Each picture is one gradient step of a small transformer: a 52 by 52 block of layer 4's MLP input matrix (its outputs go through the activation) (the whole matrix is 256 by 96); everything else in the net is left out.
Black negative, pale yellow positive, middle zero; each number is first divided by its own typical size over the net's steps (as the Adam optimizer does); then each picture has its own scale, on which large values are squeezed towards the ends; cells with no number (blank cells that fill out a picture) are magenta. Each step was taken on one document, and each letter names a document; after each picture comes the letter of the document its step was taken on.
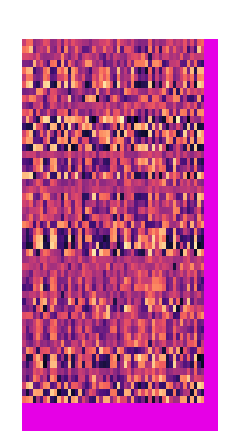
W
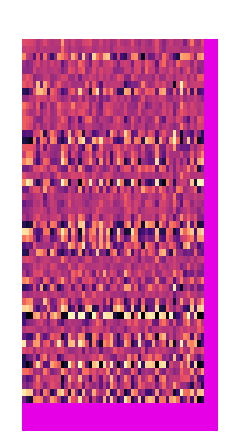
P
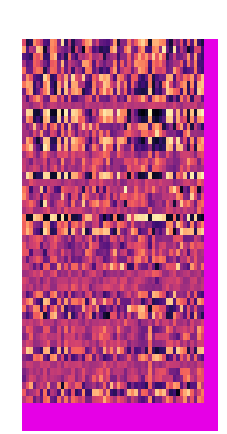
W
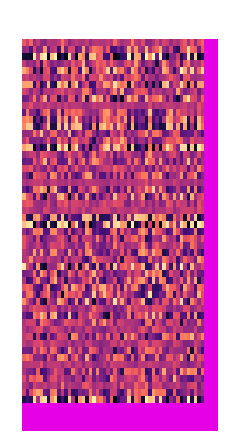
W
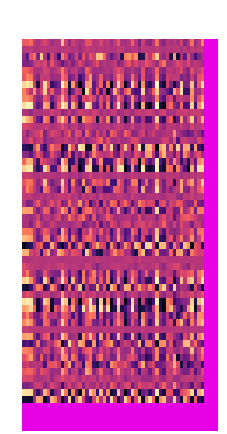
P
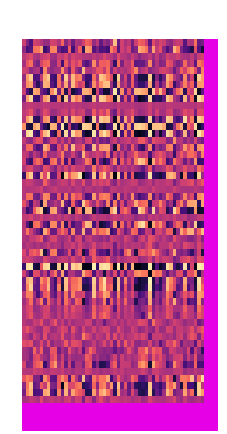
W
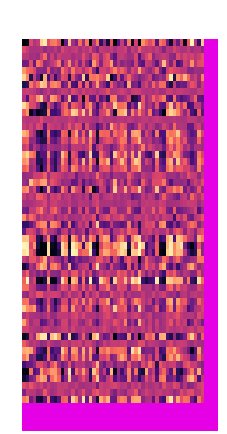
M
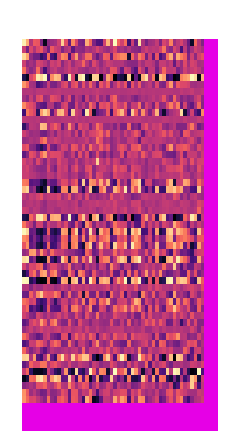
M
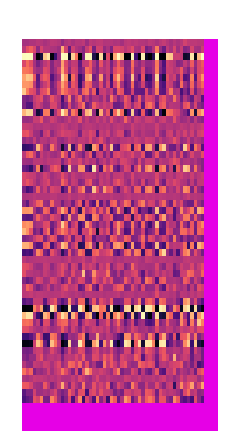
P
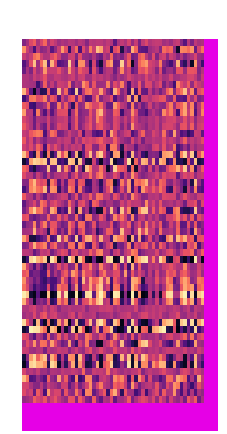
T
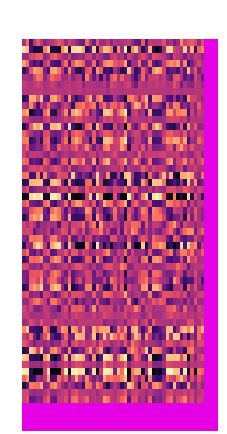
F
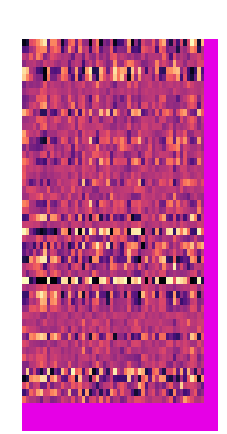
M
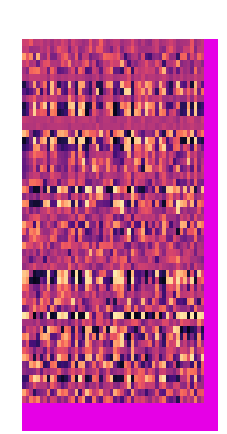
T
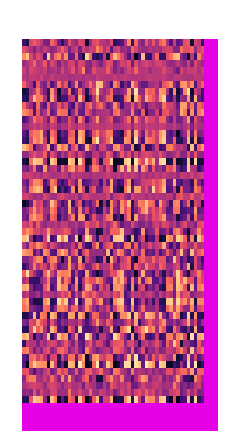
T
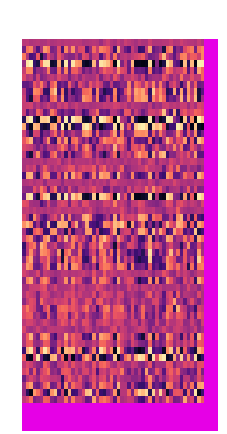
W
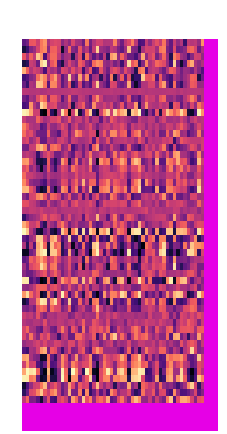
M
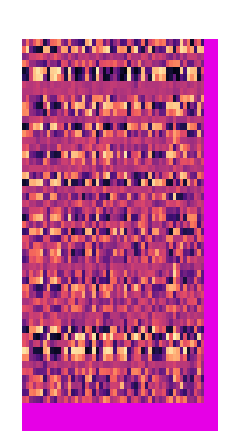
F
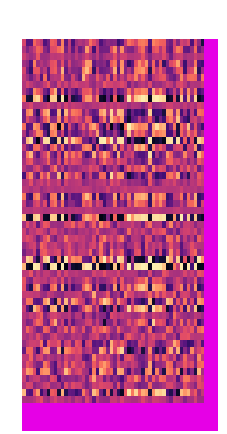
W
